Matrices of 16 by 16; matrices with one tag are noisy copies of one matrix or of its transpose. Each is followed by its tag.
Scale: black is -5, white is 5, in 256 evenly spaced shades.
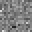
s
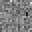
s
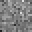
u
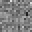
s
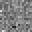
s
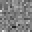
s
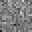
u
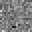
s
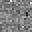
s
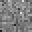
u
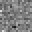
s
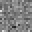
s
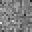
u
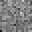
u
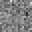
s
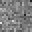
u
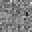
s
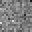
u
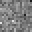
u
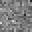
u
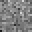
u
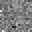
s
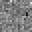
s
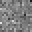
u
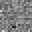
s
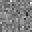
s
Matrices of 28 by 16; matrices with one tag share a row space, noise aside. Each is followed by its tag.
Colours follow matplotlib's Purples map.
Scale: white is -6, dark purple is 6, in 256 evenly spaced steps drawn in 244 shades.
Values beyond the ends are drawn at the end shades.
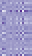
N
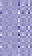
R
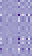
R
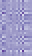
N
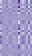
R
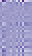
N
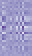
N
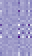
R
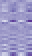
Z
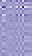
N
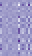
R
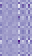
R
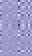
R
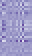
N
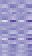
Z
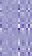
R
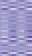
Z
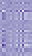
N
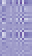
N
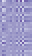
N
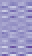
Z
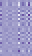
R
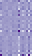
R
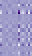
R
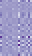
R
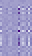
R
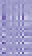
N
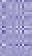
N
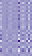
R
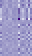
R
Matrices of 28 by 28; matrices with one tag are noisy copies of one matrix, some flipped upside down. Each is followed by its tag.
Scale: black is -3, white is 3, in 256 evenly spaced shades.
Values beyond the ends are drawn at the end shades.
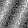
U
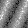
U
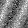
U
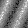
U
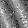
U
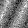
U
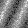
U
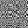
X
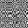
X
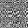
X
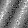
U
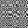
X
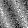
U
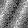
U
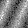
U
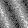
U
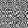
X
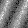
U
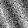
U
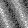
U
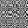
X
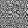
X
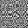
X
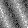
U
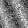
U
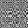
X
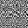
X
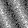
U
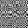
X
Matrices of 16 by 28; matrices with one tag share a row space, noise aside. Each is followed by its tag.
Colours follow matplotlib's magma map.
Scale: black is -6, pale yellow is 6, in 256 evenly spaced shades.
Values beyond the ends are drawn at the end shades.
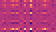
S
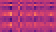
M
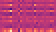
M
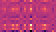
S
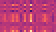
S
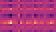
M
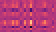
S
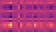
M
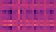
M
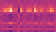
M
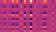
S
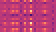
S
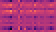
M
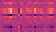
M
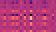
S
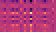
S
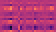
M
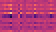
M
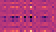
S
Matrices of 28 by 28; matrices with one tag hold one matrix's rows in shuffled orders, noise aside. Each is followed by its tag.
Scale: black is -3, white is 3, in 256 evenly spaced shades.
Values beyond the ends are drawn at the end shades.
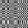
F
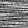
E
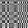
F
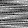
E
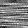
E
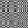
F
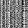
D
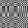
F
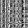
D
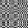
F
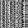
D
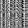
D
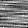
E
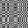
F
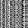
D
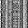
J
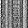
J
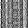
J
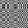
F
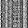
J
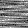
E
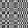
F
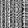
D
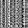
D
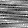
E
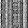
J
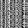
D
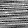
E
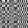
F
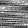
E
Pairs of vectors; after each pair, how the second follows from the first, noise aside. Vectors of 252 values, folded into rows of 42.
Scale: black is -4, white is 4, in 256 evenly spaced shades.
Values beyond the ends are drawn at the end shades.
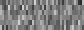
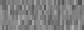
shrunk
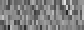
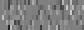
partly zeroed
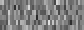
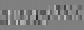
partly zeroed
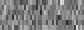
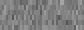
shrunk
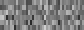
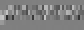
partly zeroed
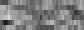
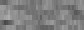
shrunk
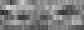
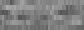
shrunk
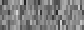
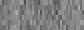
shrunk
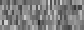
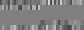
partly zeroed
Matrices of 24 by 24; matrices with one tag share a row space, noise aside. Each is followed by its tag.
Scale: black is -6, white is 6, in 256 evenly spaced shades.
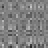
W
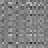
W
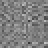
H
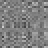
H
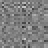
H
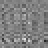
H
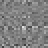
H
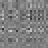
W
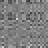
W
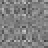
H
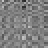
H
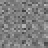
H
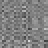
H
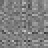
H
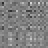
W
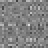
W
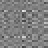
H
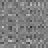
W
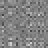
W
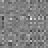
W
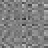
H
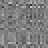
W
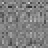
W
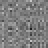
W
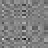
H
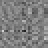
H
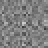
H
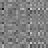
W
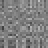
W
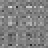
W
